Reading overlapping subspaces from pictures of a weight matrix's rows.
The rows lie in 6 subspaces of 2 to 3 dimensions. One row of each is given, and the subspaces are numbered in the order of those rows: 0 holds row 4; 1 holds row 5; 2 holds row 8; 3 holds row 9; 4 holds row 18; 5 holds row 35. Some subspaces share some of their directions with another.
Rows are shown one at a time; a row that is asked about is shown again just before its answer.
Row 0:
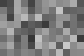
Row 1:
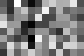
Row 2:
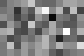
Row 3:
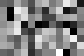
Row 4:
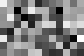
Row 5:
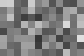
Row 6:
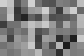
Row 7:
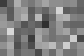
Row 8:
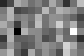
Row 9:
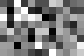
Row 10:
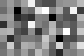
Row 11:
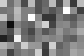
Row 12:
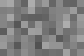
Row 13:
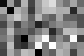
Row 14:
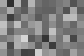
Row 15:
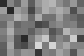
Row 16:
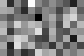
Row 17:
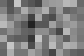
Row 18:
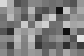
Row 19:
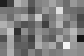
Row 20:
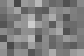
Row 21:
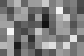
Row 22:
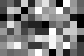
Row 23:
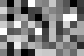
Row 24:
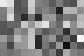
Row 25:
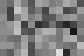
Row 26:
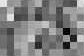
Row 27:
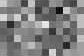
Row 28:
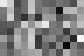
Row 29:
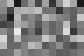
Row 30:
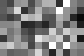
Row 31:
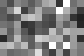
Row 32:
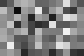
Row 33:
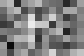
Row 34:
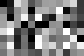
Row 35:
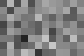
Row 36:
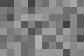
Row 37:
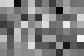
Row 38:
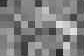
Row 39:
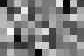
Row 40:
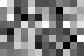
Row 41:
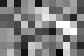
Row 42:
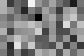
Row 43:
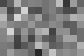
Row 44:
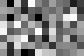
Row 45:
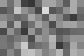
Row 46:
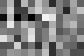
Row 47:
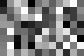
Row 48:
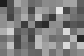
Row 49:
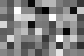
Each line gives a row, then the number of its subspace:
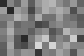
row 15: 5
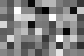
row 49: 4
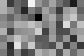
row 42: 5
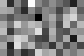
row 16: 5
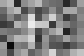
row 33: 0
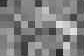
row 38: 2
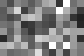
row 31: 3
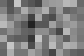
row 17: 0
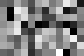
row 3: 2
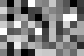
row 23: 5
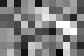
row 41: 2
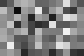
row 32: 0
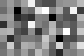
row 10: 4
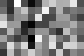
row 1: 0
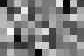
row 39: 3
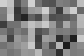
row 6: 4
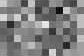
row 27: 3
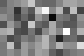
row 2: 4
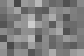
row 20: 0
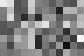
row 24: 1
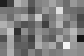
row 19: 2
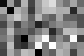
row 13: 5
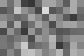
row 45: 0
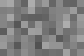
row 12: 1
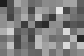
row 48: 4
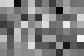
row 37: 2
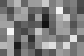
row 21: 1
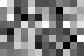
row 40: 0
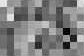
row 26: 2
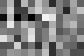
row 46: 3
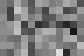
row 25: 2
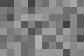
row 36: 1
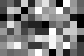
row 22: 3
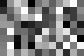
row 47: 5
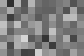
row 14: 5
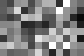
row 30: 3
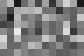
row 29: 2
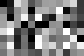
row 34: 4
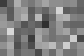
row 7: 1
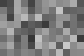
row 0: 0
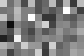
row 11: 3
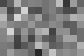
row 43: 3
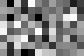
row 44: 5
